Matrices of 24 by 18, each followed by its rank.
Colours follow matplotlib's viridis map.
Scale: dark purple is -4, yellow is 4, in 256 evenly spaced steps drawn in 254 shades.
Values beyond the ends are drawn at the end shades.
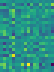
three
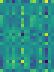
two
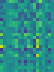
three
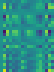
two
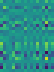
two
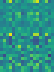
three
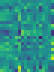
three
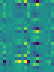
two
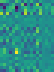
three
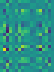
two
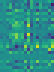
three
